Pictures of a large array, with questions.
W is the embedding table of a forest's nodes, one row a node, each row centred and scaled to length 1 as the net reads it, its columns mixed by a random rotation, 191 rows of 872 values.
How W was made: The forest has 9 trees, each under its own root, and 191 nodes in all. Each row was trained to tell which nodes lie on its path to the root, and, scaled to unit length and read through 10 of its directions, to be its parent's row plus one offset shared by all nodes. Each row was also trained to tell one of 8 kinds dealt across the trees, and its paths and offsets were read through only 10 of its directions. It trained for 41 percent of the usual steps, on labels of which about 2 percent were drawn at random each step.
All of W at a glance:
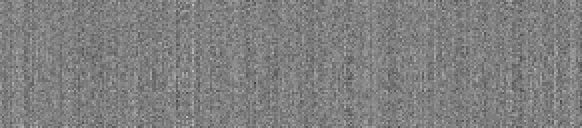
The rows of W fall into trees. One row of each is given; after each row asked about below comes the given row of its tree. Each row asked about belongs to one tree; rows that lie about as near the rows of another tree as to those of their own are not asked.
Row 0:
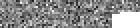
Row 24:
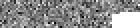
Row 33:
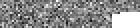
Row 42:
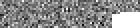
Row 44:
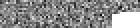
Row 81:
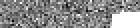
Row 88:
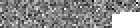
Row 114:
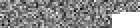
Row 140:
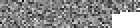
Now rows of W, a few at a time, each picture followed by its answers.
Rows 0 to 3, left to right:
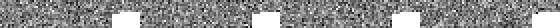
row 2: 114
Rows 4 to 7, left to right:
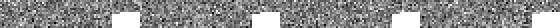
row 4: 114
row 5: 114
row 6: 81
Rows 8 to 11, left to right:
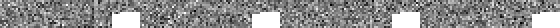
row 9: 33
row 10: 88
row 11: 24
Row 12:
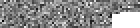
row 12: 44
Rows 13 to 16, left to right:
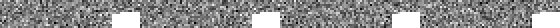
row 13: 42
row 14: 42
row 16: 114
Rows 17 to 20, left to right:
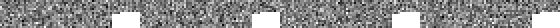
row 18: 24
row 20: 33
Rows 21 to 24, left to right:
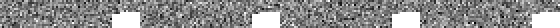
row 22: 44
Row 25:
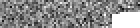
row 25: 44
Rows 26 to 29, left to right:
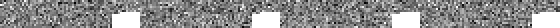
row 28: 24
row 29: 114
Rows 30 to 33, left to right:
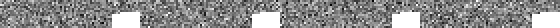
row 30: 24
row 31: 114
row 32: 88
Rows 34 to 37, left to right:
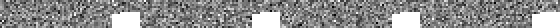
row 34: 24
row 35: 81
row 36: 33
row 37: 0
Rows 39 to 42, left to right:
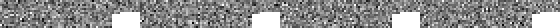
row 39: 88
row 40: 44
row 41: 33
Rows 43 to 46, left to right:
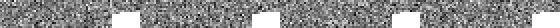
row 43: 81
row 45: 44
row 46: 33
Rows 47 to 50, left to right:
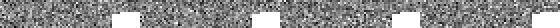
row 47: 33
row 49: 81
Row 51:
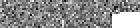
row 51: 114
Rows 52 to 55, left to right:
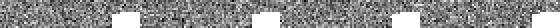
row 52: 88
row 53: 88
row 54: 24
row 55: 114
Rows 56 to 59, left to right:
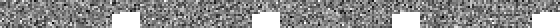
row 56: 81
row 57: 0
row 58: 114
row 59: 33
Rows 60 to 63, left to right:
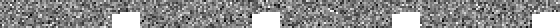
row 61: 44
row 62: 0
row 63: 114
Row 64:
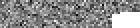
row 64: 0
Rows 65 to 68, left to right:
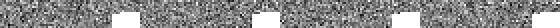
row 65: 33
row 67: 24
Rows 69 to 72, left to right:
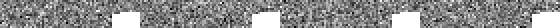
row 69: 0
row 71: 33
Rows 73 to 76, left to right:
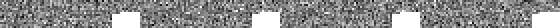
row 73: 33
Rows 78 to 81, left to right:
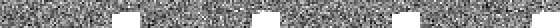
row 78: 44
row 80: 44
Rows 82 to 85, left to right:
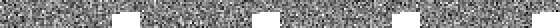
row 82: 33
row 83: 44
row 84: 88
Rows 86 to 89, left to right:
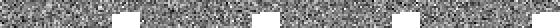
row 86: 33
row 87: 24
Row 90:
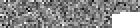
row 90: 114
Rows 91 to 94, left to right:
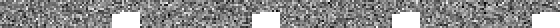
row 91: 81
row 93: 88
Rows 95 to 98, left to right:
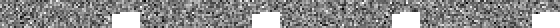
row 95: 33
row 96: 33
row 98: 0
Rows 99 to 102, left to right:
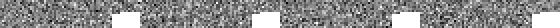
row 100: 33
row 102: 33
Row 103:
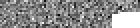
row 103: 44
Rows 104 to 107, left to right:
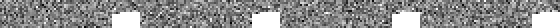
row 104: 33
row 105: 44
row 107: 33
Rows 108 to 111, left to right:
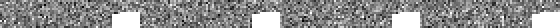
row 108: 44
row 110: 44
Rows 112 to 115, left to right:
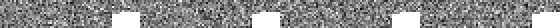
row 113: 114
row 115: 114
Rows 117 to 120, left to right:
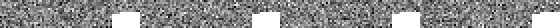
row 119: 114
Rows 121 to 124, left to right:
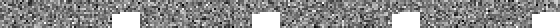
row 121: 33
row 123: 114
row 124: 88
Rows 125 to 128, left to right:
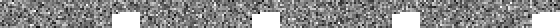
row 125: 44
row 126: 88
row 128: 81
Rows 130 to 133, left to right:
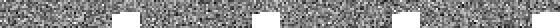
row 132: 44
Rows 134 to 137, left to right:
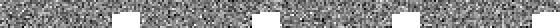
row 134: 0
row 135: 88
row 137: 114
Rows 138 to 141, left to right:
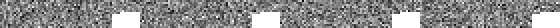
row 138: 33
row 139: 24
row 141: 114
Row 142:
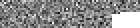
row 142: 24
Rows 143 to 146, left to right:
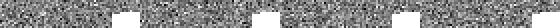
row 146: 24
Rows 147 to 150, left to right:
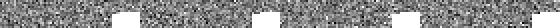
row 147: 44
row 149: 24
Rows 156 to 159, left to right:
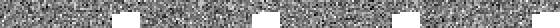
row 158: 88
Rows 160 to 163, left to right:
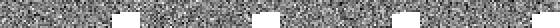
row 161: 33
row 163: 88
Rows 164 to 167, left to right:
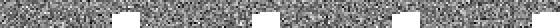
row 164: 44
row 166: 81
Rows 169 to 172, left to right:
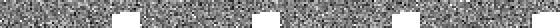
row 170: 88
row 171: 88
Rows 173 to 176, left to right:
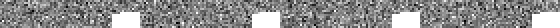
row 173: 24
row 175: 81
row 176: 114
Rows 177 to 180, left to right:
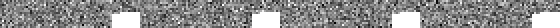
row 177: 24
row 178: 44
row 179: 114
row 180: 44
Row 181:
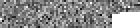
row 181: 44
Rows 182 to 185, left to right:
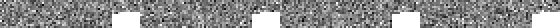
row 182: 44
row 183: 114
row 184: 114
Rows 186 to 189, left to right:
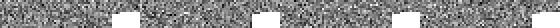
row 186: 33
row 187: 114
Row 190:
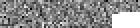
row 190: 44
